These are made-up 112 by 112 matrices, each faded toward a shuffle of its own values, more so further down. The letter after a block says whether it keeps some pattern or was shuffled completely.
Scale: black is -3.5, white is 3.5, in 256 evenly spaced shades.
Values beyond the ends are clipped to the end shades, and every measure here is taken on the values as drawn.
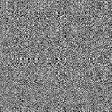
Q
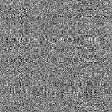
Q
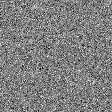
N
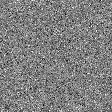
N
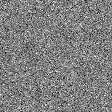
N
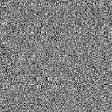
Q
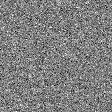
N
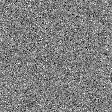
N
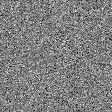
N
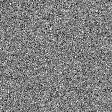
N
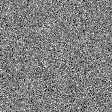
N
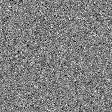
N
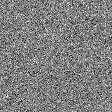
N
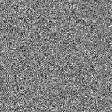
Q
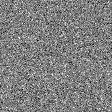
N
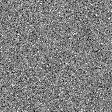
N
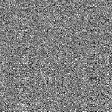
Q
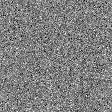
N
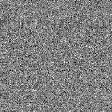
Q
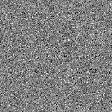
Q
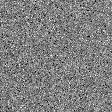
N
